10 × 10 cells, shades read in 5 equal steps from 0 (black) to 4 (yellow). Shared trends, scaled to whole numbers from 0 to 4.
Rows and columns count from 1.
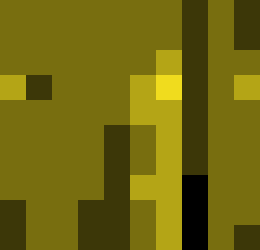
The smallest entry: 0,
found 3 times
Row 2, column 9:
2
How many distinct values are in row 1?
2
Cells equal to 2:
64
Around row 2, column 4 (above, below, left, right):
2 2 2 2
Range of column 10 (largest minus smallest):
2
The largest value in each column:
3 2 2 2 2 3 4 1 2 3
